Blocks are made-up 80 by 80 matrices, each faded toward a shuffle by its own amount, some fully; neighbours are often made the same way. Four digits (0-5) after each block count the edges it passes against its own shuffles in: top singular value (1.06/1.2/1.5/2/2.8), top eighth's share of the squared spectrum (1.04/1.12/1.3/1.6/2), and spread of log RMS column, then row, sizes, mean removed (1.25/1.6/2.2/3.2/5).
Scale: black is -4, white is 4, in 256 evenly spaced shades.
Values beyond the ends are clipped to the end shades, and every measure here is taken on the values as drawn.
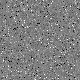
0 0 0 0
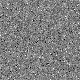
0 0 0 0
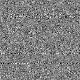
1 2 0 3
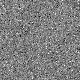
0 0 0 0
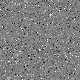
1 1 0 0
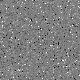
1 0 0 0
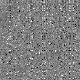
4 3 2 2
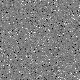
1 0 0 0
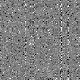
4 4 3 1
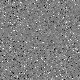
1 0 0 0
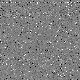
2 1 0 1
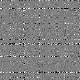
3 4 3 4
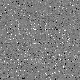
1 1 0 1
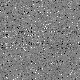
1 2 0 1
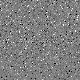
1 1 1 1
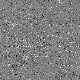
1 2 1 2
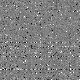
2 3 2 2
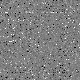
1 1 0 1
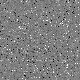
1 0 0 0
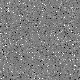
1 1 0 1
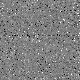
2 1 0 1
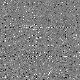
2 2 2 2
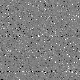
2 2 1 1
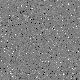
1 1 0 0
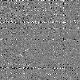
2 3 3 3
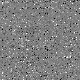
2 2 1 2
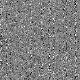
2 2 3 0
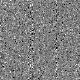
1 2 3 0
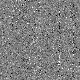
1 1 2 0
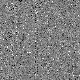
1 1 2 0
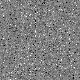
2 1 1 0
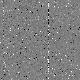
3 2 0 0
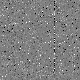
3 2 1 0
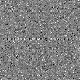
3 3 1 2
